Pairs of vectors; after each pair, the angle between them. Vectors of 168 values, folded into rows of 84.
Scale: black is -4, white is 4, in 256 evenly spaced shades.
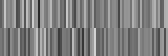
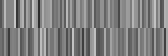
nearly parallel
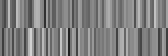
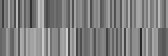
partly aligned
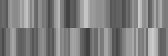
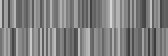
partly opposed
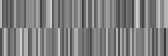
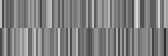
nearly parallel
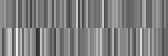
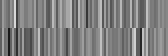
partly opposed
